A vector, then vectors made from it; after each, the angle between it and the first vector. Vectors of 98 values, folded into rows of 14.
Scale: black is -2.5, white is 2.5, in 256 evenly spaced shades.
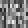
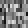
nearly parallel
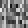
nearly opposite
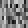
nearly opposite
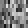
partly aligned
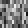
partly aligned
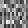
partly aligned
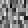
partly opposed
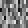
partly aligned
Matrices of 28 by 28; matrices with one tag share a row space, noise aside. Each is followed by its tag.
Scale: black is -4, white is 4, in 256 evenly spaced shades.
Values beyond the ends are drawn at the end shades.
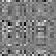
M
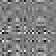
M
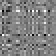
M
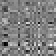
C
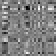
C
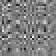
M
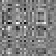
M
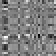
C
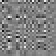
M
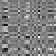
C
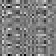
M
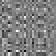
M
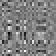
M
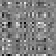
M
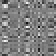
C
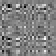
M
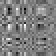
M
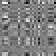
C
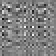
M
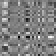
C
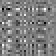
M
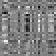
C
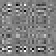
M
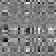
C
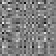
M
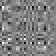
M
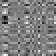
C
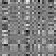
C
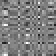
C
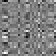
C
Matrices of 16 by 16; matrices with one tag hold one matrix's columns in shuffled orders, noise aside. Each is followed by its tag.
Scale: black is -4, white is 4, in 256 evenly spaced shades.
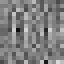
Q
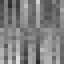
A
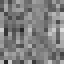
Q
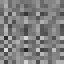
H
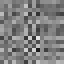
H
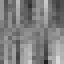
A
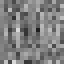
Q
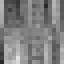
A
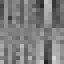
A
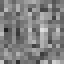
Q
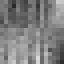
A
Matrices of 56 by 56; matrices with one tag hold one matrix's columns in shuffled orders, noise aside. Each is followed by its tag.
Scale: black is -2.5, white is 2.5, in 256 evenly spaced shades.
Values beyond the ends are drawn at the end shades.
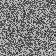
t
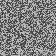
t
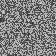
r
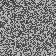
t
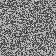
t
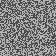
t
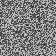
t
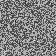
t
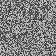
r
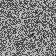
t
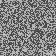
t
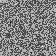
t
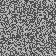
r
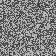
t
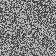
r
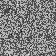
r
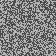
r
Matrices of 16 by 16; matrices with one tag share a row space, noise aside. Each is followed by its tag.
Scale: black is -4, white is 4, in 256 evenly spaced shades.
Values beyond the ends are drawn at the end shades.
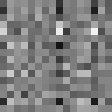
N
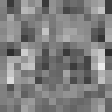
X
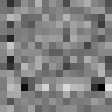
X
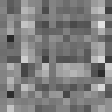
X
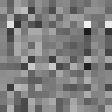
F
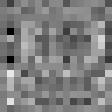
X
